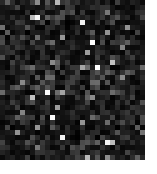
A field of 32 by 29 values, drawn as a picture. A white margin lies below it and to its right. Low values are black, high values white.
Histogram: skewed, a long tail of high values. Grain: fine. Odd rows or columns: none. Seam: none. Symmetry: a half turn. Slope: none. Stripes: none.
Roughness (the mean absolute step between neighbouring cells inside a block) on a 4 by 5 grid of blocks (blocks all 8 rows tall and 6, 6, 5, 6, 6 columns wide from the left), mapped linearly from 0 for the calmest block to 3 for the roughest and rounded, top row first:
12110 / 01031 / 13010 / 01121
